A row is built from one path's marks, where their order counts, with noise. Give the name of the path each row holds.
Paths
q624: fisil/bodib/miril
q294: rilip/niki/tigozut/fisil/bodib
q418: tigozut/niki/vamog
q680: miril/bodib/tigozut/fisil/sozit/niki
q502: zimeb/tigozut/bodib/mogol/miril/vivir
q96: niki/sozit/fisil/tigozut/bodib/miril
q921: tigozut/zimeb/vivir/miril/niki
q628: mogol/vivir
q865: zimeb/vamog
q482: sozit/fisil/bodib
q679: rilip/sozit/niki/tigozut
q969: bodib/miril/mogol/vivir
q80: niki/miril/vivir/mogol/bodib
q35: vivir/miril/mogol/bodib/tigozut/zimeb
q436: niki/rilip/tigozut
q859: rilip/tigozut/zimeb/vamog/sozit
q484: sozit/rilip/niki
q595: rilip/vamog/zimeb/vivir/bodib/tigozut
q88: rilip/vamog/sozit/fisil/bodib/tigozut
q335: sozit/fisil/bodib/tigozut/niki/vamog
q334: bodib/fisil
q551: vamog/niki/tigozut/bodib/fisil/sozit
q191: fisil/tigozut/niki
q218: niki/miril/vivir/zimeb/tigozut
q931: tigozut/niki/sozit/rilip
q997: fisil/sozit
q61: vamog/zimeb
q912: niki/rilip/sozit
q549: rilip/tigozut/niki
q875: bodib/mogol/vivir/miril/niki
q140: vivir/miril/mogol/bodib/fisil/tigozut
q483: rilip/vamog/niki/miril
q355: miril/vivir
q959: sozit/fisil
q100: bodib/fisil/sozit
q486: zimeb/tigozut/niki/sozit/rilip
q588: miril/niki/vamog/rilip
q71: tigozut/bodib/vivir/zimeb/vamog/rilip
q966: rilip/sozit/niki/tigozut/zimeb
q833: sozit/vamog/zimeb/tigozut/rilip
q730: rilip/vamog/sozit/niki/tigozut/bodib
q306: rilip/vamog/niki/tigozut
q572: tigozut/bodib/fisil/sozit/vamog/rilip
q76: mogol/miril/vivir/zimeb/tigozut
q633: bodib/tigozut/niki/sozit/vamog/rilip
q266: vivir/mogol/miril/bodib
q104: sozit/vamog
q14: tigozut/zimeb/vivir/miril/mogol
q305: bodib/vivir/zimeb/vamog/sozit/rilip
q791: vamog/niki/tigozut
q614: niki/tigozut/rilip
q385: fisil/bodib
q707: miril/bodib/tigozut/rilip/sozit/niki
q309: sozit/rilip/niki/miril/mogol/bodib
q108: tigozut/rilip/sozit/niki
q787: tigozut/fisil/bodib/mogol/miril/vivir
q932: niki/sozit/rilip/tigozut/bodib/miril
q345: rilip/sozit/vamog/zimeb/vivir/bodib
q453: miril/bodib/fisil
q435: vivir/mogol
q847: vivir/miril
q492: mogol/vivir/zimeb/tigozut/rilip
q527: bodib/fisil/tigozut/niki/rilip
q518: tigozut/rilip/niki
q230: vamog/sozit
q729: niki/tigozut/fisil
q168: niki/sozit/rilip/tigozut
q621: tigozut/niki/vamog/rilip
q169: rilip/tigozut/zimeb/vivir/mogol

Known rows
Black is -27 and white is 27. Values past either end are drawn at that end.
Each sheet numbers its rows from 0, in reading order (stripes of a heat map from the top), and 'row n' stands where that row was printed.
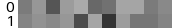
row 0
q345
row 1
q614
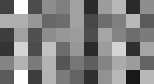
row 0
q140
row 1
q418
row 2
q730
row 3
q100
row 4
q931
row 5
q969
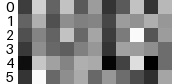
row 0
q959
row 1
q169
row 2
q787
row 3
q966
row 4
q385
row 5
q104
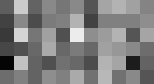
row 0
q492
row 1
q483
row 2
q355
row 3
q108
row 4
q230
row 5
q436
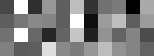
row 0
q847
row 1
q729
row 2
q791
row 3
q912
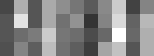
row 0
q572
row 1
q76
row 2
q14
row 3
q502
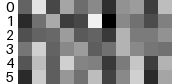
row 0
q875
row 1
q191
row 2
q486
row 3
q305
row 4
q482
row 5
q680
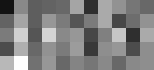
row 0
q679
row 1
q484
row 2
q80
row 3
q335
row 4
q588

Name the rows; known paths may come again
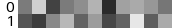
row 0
q294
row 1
q921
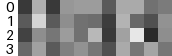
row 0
q88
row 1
q633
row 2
q96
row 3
q859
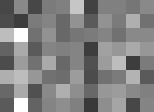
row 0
q483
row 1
q518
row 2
q588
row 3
q169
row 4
q932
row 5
q418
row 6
q595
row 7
q35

